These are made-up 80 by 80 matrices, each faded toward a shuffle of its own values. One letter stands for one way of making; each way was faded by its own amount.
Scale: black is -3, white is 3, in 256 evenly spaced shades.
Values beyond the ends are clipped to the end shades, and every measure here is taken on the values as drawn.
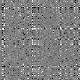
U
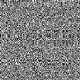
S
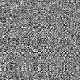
S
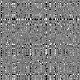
U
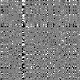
U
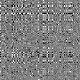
U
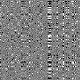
U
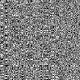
S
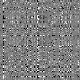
U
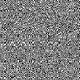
S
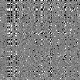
U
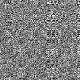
S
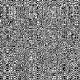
S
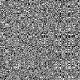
S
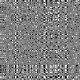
U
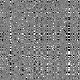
U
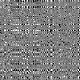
U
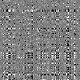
U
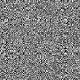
S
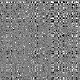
U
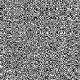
S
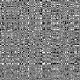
U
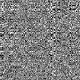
S
